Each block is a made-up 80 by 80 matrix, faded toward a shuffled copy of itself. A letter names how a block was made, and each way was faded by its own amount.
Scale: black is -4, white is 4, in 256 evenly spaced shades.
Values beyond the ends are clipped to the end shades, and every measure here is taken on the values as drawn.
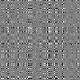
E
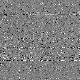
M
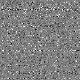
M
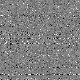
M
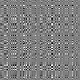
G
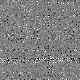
M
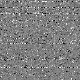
M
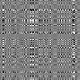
G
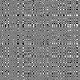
E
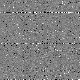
M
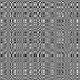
G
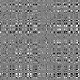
E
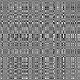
G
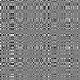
G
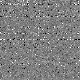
M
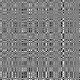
G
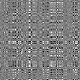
E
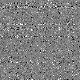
M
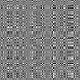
G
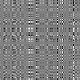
G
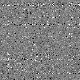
M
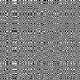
E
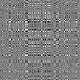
E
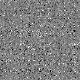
M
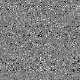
M
